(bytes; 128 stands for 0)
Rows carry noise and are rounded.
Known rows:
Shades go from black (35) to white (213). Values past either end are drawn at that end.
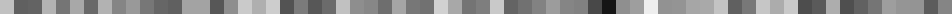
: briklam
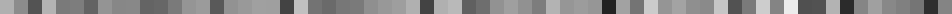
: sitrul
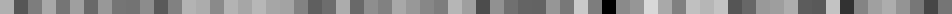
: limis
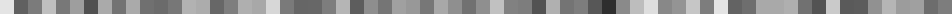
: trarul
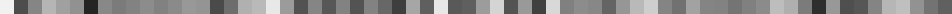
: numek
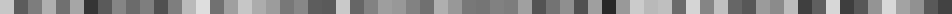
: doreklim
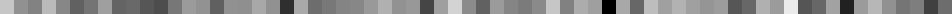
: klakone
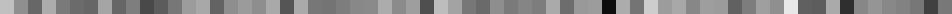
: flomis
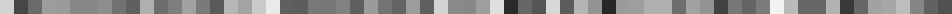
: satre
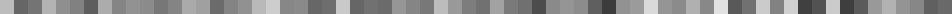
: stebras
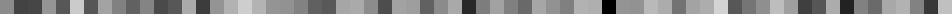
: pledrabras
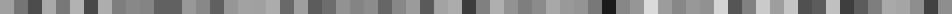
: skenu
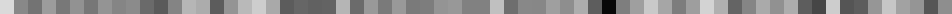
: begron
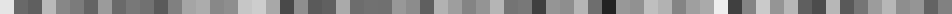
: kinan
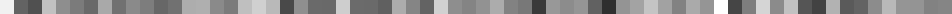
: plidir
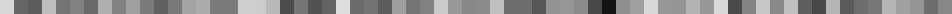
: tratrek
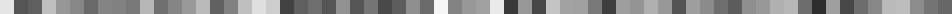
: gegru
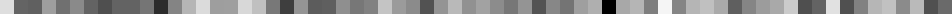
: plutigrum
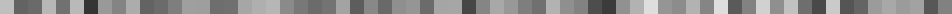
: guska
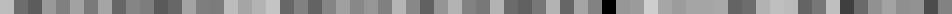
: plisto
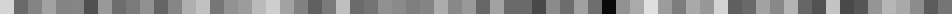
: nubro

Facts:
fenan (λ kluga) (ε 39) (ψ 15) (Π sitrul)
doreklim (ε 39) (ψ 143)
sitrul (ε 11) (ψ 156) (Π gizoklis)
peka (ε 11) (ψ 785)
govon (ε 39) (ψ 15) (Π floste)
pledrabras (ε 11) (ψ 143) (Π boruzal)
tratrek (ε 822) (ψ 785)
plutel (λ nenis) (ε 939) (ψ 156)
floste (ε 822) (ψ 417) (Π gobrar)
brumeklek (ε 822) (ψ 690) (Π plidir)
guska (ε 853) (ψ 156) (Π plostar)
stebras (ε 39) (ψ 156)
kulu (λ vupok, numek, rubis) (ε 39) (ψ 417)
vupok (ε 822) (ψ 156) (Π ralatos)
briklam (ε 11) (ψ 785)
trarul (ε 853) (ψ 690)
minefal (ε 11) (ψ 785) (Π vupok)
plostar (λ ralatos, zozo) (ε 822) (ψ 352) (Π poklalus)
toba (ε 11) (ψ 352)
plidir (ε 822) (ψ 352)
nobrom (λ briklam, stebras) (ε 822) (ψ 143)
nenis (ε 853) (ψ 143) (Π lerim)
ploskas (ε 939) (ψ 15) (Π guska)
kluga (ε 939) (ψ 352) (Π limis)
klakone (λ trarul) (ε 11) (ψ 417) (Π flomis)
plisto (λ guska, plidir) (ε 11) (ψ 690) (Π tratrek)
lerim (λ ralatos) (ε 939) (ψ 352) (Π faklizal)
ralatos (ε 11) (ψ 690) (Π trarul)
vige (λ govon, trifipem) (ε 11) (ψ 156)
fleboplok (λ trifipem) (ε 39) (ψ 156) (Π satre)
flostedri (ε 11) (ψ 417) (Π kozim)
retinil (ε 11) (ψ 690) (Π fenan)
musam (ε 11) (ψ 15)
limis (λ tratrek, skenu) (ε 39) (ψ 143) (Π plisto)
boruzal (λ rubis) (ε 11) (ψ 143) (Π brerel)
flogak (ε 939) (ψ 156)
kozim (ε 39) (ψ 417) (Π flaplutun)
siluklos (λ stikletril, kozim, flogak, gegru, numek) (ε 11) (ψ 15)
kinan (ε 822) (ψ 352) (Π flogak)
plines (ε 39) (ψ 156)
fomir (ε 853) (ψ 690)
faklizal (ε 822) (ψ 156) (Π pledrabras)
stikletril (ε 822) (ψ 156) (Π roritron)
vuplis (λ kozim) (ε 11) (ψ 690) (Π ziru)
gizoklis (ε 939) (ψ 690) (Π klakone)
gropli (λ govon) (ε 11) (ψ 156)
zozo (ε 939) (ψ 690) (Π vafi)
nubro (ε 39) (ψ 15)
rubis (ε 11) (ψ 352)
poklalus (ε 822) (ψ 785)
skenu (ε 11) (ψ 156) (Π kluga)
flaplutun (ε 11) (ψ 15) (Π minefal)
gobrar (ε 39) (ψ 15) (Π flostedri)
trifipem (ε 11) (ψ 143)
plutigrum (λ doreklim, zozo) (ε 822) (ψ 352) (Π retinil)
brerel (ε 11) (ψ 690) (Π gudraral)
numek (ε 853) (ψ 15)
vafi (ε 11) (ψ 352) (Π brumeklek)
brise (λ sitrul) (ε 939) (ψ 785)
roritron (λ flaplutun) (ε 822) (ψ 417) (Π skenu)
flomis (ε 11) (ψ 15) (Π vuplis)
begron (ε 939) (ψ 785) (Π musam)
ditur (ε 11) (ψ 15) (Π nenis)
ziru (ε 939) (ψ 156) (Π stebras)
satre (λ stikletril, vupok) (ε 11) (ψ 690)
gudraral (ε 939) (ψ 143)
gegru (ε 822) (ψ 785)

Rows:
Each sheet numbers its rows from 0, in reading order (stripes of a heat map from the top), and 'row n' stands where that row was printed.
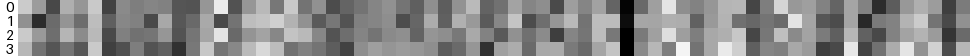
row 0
flaplutun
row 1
boruzal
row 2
gobrar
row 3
lerim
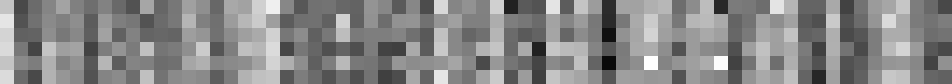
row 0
siluklos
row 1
gudraral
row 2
musam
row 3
vupok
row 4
govon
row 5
stikletril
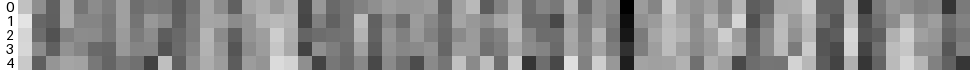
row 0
retinil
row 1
brumeklek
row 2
plutel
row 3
ziru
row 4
kulu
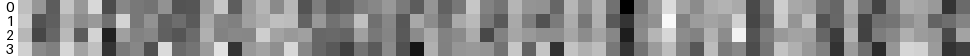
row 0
flostedri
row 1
trifipem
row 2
nenis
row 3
kozim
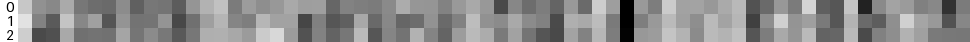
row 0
fenan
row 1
floste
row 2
nobrom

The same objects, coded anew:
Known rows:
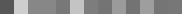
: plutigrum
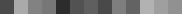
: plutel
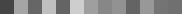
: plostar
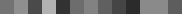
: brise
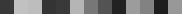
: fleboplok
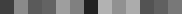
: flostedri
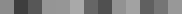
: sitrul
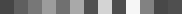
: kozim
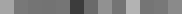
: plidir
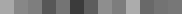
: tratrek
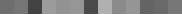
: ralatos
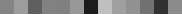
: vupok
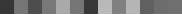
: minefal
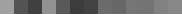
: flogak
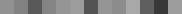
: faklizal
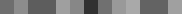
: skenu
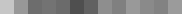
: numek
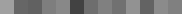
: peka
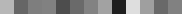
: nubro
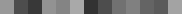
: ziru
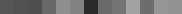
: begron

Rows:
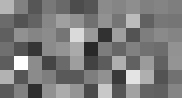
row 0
rubis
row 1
brumeklek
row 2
klakone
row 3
kluga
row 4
plisto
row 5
doreklim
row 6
flaplutun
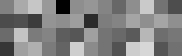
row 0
kulu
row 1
zozo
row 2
nobrom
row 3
limis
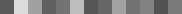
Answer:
roritron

